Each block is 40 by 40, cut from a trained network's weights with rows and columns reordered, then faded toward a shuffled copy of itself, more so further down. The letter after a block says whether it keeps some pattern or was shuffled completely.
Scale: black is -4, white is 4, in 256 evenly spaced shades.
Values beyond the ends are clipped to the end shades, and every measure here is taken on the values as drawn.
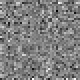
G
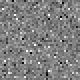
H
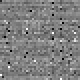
G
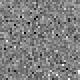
H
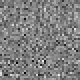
G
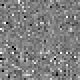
G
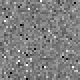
H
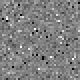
H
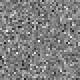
H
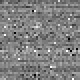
G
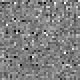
G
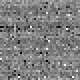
G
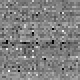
G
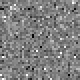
G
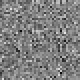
G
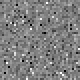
H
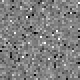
H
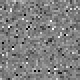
H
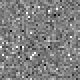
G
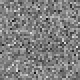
H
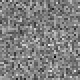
H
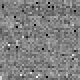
G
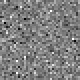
H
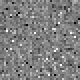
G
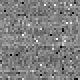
G
